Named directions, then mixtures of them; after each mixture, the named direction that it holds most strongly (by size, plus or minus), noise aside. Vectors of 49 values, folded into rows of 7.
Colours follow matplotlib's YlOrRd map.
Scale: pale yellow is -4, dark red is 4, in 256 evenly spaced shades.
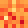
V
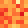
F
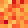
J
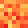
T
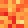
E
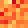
J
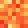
T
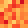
J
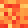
T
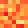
E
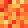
J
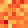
J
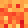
V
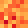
J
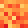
T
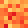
T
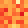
F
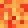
T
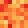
J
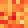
E
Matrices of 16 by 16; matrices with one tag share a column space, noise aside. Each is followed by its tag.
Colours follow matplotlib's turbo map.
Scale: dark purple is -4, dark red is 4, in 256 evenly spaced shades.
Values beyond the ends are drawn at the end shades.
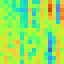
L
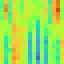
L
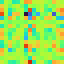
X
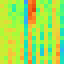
L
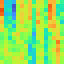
L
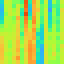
L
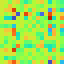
X
